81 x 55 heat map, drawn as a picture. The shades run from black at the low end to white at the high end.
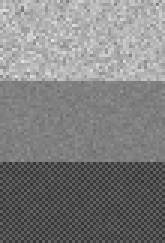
It is made of 3 by 1 panels. Panel 1,1: high, fine-grained. Panel 2,1: middling, fine-grained, faint in contrast. Panel 3,1: low, checkered.
